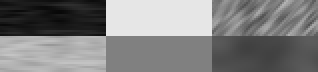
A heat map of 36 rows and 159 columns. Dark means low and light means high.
It is made of 2 by 3 panels. Panel 1,1: very low, streaked across, faint in contrast. Panel 1,2: very high, flat. Panel 1,3: middling, slanting up to the right. Panel 2,1: high, streaked across, faint in contrast. Panel 2,2: middling, flat. Panel 2,3: low, smooth, faint in contrast.
